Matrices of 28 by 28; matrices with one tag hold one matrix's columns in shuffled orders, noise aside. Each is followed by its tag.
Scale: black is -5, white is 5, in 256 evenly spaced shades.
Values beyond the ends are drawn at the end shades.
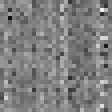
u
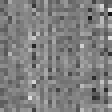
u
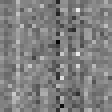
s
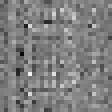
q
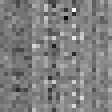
u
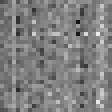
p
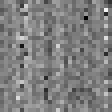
u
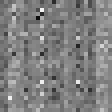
u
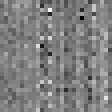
u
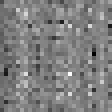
q
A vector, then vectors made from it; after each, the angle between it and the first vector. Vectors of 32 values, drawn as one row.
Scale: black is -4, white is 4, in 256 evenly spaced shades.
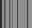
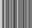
nearly opposite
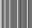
nearly opposite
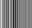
partly opposed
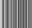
nearly opposite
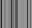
partly aligned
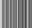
nearly opposite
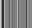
partly opposed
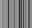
partly opposed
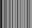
nearly parallel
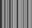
nearly parallel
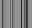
orthogonal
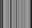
orthogonal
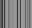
partly aligned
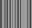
partly aligned
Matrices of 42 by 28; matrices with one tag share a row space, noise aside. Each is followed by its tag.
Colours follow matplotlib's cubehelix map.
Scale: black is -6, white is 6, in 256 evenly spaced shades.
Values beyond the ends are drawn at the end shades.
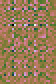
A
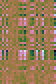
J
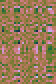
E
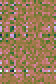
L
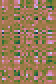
E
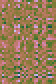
E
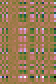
J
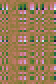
J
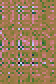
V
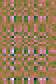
A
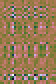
A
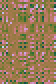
J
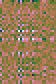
V
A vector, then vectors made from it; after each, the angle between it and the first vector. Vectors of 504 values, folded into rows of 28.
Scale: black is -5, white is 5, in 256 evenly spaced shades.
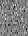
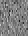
orthogonal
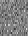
nearly opposite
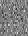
nearly opposite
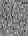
partly opposed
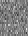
nearly opposite
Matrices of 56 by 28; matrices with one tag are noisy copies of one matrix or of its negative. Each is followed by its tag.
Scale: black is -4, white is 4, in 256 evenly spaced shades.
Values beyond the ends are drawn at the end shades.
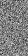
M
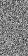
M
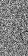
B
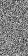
M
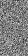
M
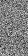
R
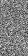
R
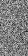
B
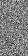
M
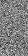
R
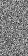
M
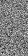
R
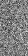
B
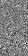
R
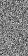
M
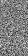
R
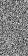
M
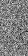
B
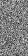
M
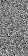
R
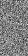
M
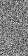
M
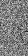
B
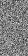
M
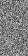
M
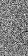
B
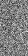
B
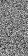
R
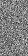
M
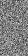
M
